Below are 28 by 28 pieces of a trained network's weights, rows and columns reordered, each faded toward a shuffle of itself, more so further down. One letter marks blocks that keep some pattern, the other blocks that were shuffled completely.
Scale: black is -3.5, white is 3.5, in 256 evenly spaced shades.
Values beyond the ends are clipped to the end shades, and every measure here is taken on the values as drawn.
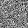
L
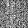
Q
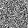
L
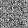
Q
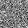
L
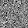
Q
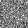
L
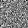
Q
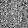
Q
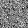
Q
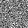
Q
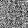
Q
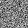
L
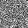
L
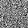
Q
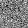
L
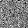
Q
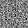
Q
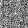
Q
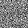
L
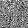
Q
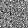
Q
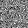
L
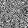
Q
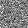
L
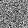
L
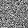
L
